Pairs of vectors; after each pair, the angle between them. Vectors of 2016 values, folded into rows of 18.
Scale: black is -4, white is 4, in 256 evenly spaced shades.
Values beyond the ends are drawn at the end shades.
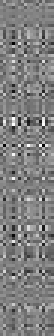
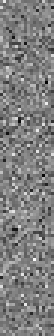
partly aligned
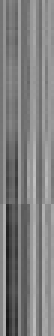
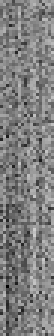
partly aligned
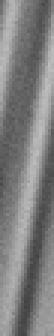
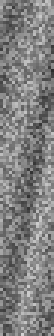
partly opposed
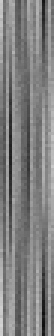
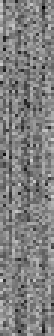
partly aligned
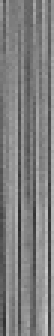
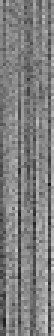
nearly parallel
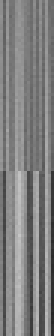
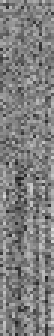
partly opposed
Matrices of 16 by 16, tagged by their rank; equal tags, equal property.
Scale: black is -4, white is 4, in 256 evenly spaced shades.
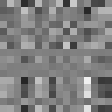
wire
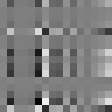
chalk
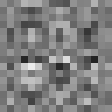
wire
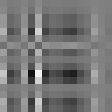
chalk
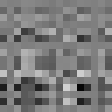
wire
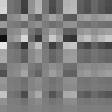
chalk
